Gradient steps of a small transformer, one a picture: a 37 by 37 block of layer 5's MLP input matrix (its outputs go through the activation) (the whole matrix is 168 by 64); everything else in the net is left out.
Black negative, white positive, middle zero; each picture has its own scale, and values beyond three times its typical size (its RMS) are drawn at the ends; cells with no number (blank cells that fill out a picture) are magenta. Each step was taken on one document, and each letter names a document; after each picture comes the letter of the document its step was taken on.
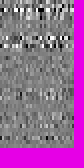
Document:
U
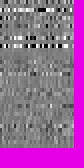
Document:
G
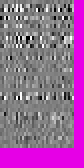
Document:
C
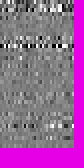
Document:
U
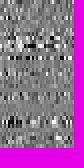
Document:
C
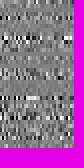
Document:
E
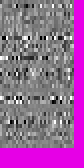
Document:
C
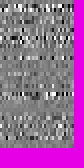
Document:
U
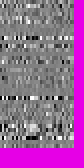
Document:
E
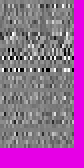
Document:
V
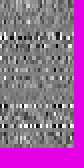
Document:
E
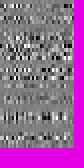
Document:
V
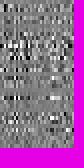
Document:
V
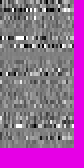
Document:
G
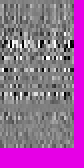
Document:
V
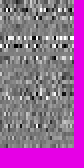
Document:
G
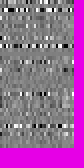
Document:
G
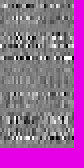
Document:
C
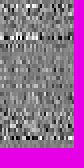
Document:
E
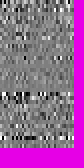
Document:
E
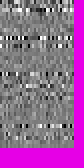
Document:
G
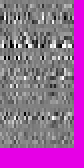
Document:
V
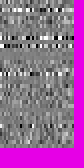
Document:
G
